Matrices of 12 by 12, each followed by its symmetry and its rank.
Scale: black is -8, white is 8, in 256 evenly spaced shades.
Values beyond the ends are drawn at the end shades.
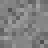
symmetric, full rank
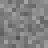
neither, full rank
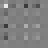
symmetric, rank one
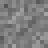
symmetric, full rank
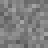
neither, full rank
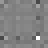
symmetric, rank two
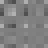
symmetric, rank one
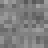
neither, rank two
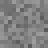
symmetric, full rank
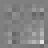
symmetric, rank two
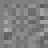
neither, rank two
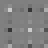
symmetric, rank one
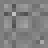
symmetric, rank two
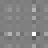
symmetric, rank one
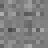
neither, rank two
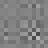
symmetric, rank two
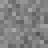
neither, full rank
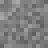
symmetric, full rank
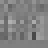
neither, rank two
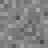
symmetric, full rank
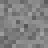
neither, full rank
